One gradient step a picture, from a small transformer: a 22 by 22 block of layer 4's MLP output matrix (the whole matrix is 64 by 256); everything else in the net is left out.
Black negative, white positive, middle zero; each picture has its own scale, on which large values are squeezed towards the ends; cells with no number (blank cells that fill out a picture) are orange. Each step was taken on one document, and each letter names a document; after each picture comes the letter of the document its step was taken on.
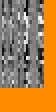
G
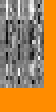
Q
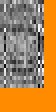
Q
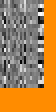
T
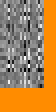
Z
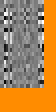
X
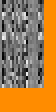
G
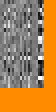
Z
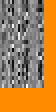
G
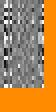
X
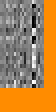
Q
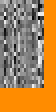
Q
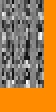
G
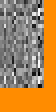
Q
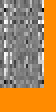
X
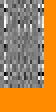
X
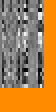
G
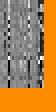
Z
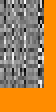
T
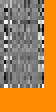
X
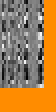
G
